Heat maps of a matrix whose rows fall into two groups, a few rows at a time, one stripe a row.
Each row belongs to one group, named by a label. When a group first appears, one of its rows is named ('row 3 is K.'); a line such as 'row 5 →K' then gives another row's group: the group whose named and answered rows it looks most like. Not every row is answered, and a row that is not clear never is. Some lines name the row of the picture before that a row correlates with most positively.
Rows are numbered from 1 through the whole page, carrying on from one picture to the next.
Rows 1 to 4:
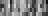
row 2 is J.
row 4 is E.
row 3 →J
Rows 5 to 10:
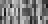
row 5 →E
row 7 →E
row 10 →J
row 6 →J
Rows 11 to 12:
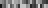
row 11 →E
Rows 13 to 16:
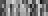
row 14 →J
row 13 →E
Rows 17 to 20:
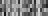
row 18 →E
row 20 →E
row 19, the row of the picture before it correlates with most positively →16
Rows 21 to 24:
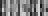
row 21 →J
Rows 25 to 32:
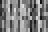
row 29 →E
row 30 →J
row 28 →J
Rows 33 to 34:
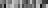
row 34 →E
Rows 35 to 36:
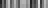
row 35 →J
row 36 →J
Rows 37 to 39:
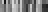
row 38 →E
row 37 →E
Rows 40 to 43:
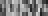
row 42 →J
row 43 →E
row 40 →E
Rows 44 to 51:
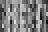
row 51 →J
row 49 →J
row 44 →E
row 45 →J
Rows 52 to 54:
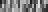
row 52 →J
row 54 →E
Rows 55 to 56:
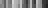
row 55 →E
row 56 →E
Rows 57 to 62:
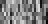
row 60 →J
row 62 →J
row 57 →E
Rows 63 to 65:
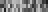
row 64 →J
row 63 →E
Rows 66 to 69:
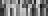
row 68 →J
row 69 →J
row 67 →E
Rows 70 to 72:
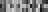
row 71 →J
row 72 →E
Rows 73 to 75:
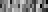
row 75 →E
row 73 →J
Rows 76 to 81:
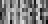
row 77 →J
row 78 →E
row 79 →J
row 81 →J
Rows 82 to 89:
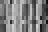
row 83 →E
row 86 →E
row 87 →J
